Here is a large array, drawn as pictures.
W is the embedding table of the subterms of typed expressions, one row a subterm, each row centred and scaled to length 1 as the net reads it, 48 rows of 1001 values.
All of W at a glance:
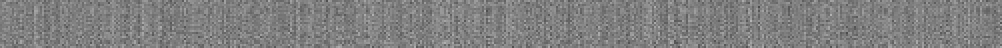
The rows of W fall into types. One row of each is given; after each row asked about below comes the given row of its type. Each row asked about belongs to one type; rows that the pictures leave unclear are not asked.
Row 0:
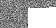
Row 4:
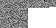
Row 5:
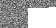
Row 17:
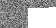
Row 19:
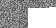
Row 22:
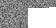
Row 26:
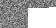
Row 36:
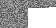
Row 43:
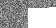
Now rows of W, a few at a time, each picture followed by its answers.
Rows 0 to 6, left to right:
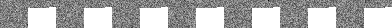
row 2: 22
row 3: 17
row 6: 19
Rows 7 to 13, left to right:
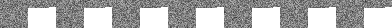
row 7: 17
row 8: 43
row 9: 36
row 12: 36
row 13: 26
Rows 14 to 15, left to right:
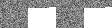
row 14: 43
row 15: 4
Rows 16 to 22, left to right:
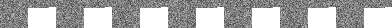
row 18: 4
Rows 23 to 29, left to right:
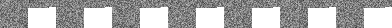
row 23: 19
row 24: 0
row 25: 5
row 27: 19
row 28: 19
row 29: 22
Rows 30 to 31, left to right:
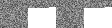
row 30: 17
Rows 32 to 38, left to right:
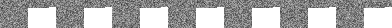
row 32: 26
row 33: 26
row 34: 5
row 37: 36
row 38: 17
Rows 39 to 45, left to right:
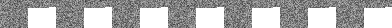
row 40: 0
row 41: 43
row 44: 36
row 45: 4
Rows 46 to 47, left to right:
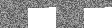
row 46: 36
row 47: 5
